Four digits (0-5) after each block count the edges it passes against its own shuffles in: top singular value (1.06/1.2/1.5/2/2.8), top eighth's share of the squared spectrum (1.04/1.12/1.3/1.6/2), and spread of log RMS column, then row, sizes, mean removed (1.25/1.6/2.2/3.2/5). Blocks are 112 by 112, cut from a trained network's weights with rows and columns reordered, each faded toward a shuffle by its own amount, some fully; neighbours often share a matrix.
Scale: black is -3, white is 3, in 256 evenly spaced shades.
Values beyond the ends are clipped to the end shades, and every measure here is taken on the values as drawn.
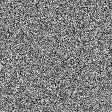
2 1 0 0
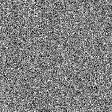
3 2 0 1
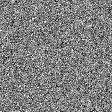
2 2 0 0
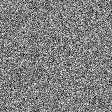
0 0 0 0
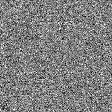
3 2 0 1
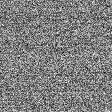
1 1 0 0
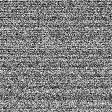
4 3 0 1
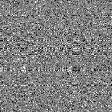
4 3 0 3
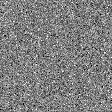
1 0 0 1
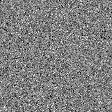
0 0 0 0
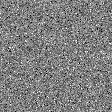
0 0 0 0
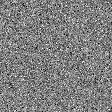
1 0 0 0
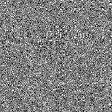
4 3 2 2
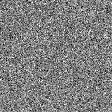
3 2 0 1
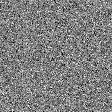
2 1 0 0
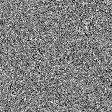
1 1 0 0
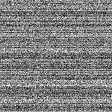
5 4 1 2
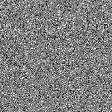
3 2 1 2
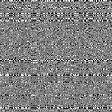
5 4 1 4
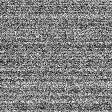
4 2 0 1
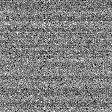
3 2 1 0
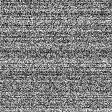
4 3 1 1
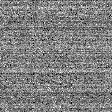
4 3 1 1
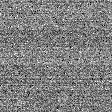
3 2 0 0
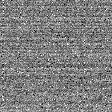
3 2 1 0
